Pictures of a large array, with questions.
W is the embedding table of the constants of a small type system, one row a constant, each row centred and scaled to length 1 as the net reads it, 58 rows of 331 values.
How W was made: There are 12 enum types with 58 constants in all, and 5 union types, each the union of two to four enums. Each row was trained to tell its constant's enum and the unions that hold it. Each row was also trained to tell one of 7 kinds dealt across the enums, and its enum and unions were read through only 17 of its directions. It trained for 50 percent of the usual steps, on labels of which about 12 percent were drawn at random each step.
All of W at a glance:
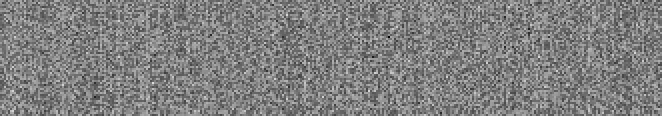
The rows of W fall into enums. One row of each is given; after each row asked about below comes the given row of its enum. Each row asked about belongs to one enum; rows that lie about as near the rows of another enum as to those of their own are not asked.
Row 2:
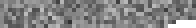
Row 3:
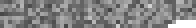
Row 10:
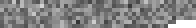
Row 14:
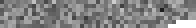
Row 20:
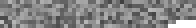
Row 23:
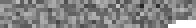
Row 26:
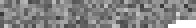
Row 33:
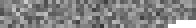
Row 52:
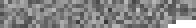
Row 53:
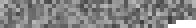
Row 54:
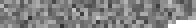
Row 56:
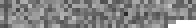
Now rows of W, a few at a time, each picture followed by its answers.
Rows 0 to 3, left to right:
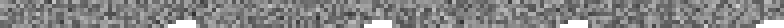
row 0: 33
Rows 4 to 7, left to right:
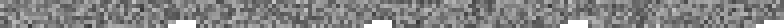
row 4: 23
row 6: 53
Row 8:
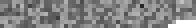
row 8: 3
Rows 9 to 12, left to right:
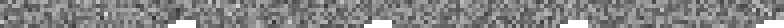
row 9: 2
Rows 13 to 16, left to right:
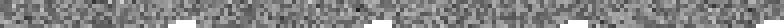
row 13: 3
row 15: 20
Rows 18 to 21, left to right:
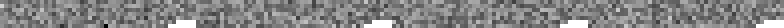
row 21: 23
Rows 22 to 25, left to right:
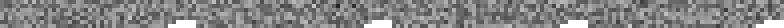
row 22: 20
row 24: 23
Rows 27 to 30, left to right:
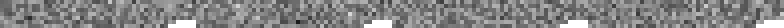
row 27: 3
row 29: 33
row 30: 54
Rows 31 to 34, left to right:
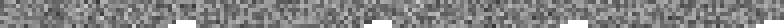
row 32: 53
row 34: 53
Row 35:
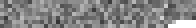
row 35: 23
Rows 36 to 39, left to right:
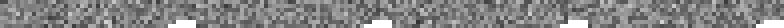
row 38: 52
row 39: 56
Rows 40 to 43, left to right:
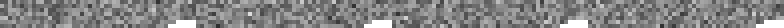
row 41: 23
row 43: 53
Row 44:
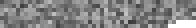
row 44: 20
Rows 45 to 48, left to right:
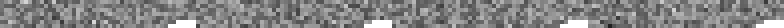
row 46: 54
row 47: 3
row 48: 3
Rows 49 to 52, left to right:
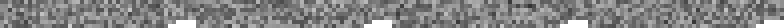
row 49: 53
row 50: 54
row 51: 2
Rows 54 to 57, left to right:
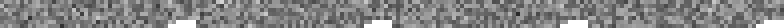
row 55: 56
